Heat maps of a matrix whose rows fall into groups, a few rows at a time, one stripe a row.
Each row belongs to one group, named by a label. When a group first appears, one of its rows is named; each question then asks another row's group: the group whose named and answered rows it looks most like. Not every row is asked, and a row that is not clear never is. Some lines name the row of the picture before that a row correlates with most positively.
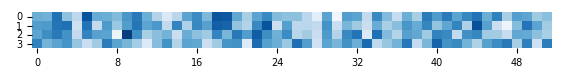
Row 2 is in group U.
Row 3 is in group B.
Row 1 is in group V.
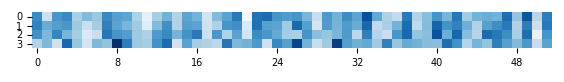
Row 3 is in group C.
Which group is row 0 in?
B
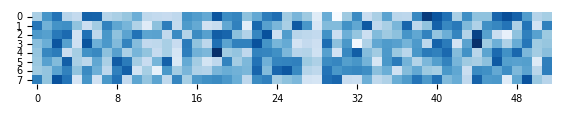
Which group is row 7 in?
V
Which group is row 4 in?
U
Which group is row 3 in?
U
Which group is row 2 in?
V
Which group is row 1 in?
B
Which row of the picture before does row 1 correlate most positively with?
1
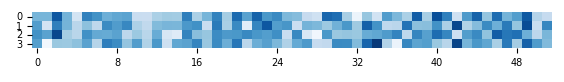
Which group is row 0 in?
U
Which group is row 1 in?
B
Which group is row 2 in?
U
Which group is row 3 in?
B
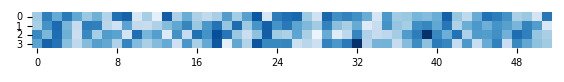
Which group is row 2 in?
V
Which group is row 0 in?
C
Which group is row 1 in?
U
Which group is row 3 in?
U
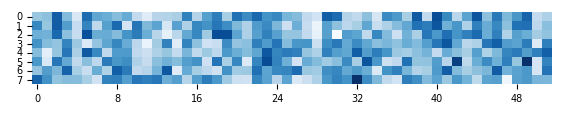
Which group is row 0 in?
U
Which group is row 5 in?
B
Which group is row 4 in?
C
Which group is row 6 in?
C
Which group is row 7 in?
V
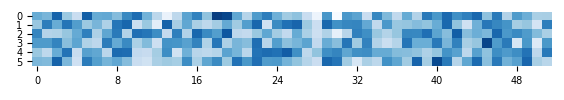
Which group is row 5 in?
U
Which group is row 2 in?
V
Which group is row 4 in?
C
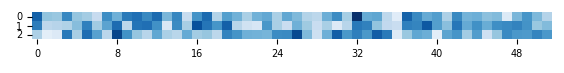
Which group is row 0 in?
V
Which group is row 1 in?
V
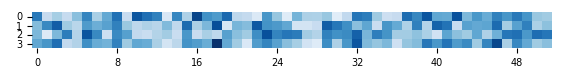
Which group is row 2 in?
C
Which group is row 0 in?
V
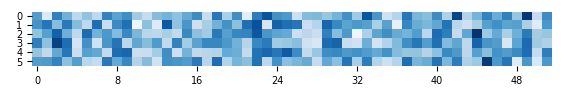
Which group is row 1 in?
C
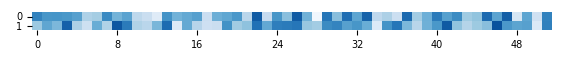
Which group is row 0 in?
B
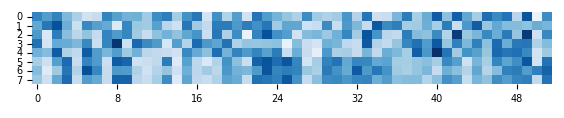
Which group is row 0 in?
B
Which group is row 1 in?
U
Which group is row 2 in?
B
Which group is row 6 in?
C
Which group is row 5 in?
C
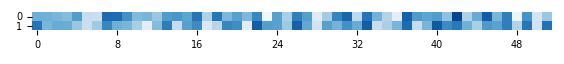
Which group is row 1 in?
B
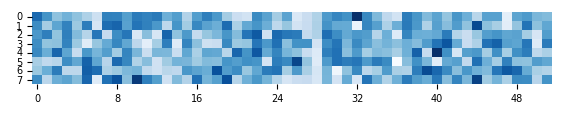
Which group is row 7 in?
V
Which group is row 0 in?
V
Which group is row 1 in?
V
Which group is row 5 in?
C
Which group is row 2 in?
C
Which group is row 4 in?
U
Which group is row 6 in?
U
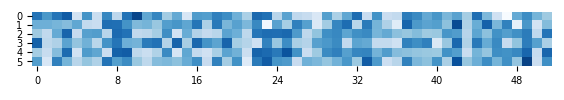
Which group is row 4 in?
C
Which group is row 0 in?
V
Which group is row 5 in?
B
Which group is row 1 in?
B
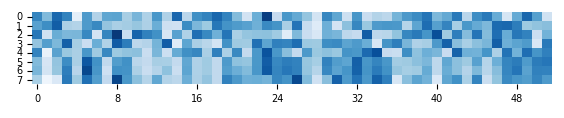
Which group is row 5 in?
C
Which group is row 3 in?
C
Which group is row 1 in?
U
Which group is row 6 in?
C
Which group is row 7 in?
C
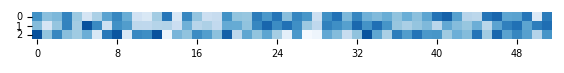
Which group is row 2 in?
V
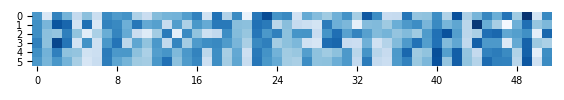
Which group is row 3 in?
V
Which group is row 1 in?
V
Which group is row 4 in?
B
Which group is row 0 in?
B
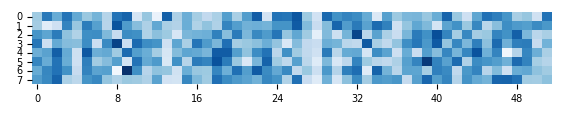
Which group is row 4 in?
U
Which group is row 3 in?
V
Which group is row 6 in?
U
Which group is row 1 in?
C
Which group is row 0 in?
C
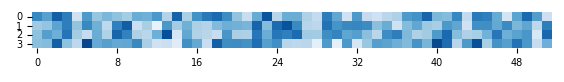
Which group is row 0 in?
V
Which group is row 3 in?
U
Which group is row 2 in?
C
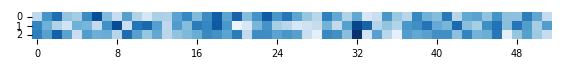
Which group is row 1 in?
V
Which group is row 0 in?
U
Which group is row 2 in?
U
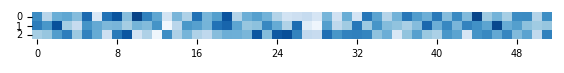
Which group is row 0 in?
V
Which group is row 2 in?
C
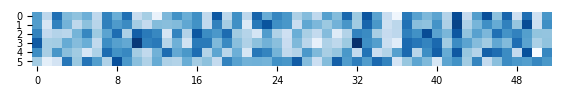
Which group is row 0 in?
B
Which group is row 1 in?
B
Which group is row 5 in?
C
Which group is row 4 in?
B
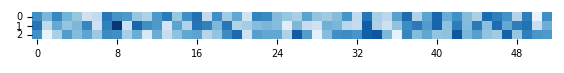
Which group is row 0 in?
B
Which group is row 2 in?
B
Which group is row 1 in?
V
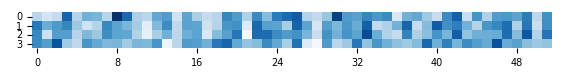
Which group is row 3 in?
U
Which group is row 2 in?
B
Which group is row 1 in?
B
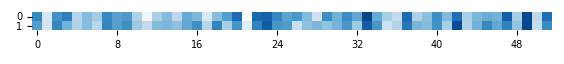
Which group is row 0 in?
B
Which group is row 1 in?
B
